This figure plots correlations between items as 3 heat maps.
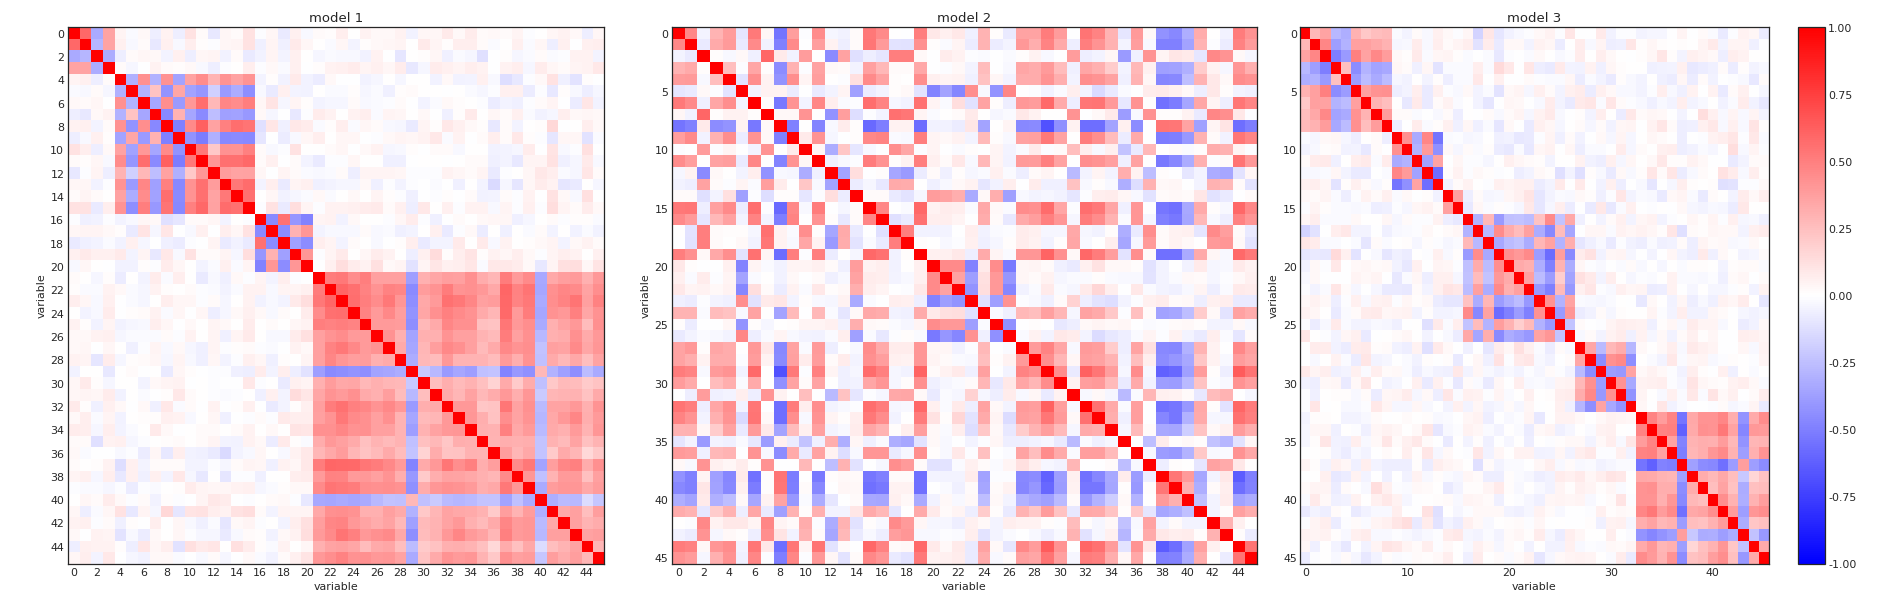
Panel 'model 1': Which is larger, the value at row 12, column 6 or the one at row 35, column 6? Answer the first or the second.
the first
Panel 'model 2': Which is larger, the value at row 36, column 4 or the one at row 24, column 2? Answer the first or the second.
the first
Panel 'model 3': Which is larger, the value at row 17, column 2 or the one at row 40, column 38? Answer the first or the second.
the second
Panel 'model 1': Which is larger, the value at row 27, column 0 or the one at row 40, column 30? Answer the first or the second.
the first
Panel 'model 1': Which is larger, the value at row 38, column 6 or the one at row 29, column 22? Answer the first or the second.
the first
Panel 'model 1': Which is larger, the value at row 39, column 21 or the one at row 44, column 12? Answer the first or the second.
the first
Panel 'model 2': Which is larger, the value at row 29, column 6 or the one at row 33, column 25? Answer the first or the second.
the first
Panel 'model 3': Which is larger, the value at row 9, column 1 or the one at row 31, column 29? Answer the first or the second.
the first
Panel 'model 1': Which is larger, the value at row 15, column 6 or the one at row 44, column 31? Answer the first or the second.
the first
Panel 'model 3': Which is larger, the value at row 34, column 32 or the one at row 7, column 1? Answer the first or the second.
the second
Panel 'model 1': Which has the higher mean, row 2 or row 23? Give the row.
23
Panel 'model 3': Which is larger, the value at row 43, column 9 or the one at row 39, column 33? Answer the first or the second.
the second
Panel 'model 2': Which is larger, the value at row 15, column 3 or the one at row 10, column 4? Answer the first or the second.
the first
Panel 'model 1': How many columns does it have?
46
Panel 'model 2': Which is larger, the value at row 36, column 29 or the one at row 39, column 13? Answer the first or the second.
the first
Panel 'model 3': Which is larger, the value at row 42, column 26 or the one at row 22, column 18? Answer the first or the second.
the first
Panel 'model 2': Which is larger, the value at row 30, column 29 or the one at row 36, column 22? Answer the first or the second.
the first
